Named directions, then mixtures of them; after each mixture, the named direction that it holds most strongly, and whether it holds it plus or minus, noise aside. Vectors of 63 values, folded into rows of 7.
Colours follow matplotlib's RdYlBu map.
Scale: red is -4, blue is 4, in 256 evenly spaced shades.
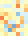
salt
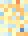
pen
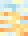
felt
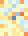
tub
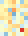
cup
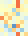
salt, plus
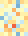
salt, minus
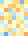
cup, plus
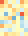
tub, plus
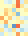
salt, plus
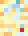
pen, minus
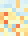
salt, plus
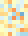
pen, minus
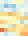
felt, plus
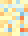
pen, minus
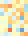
pen, plus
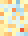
pen, minus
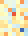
cup, minus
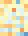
pen, minus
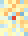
tub, minus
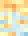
felt, minus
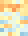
felt, minus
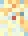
tub, minus
